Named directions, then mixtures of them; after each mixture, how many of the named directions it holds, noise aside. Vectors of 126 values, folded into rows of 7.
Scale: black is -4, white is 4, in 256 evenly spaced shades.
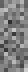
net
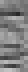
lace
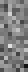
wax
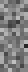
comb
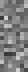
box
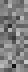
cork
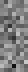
one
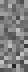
three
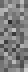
one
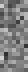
three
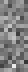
one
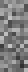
three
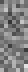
two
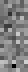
two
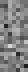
two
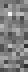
three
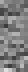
three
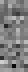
three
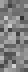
three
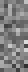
three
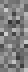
two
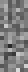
two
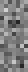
three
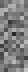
one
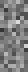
one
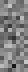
one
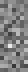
three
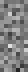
two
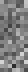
two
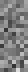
three
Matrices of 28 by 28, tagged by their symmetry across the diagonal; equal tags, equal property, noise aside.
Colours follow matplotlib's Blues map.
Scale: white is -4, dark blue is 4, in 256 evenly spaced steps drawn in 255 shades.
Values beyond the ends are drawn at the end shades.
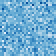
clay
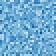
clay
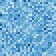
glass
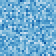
clay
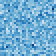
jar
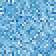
glass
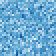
jar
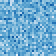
jar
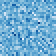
clay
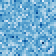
glass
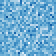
jar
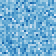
jar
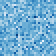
glass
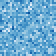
glass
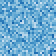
glass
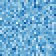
jar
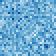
glass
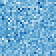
clay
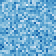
jar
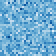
jar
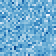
clay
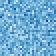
clay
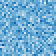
clay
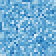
glass
